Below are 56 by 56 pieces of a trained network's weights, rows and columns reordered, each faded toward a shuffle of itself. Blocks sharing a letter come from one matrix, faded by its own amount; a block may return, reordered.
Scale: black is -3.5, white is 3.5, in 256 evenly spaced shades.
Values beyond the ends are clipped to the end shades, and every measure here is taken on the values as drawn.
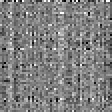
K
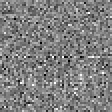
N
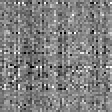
K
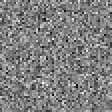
N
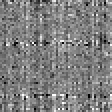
K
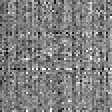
K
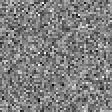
N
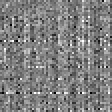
K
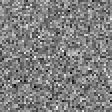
N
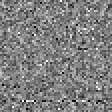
N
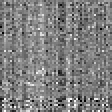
K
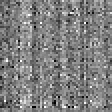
K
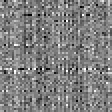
K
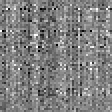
K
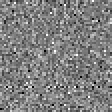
N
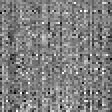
K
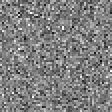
N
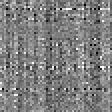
K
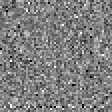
N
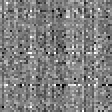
K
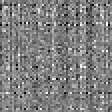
K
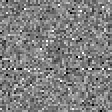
N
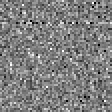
N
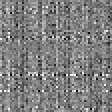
K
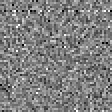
N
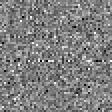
N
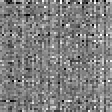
K
